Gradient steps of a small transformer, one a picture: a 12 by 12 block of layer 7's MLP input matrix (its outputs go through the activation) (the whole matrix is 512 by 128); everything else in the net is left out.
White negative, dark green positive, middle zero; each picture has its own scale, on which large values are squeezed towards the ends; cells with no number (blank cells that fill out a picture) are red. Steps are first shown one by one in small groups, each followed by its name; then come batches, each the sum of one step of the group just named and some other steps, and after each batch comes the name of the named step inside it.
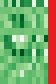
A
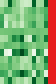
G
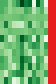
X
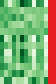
X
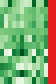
G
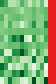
G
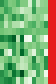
G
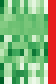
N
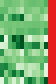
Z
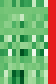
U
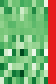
U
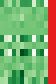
U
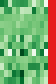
U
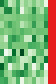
N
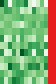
N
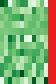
Z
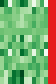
U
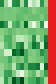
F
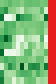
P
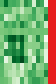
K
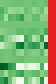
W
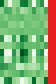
W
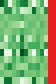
W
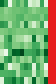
F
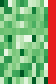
P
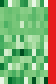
F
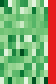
K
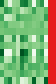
P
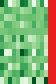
P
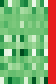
F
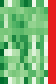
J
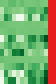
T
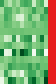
T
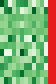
J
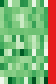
T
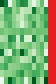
T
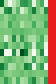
J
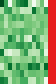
J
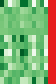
J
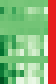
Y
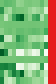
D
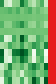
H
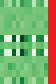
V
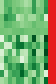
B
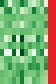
V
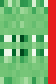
V
